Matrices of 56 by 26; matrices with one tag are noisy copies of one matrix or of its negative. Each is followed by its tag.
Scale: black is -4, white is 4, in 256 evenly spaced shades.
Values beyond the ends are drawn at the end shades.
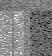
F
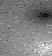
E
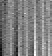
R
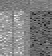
F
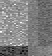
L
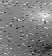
E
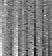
R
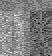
F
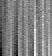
R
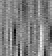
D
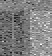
F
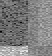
L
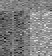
F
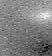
E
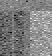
F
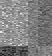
L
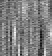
D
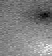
E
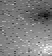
E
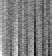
R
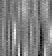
D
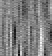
D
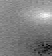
E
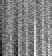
R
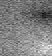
E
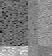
L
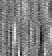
D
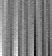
R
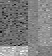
L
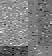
L
